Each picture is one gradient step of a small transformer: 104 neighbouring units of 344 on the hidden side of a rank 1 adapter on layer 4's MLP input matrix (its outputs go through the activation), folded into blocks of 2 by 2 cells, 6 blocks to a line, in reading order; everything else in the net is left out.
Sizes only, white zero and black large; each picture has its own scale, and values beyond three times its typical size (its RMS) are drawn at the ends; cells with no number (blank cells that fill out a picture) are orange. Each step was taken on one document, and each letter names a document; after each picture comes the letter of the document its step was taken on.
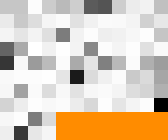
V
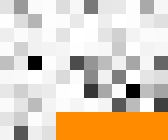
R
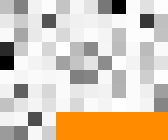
V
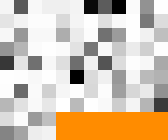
V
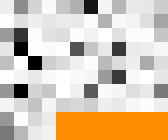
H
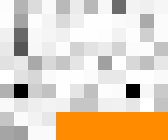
H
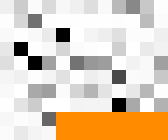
R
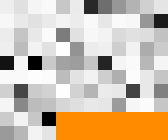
H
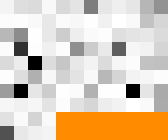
H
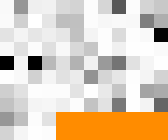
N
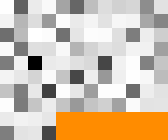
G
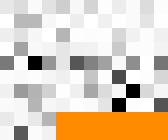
R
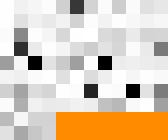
H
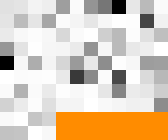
V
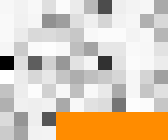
N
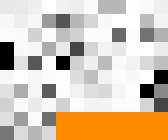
N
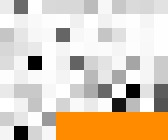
R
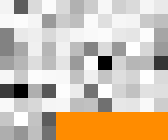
G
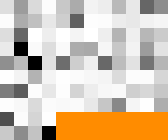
H
